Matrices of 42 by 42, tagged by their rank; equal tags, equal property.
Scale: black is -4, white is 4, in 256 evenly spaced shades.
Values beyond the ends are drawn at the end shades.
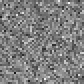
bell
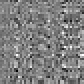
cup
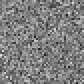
bell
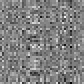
cup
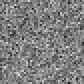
bell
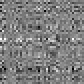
cup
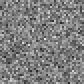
bell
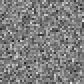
bell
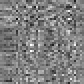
cup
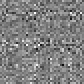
cup
